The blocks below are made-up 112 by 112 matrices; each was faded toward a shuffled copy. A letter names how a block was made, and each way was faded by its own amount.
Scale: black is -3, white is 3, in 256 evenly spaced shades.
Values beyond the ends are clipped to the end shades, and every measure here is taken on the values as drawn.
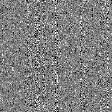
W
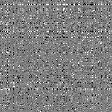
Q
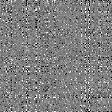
Q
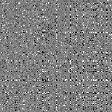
Q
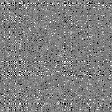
Q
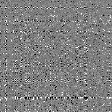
Q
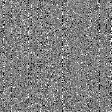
W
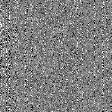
W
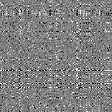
Q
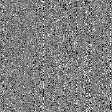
W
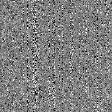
W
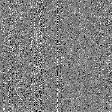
W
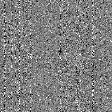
W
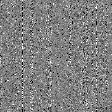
W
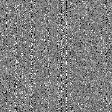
W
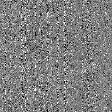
W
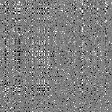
Q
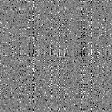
Q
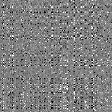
Q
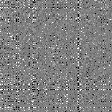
Q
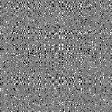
Q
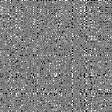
Q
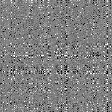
Q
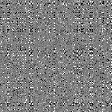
Q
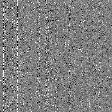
W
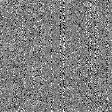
W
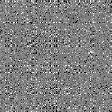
Q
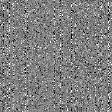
W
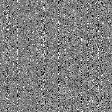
W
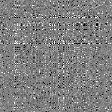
Q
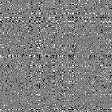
Q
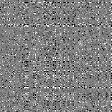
Q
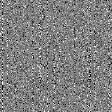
W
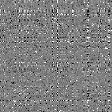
Q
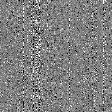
W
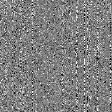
W
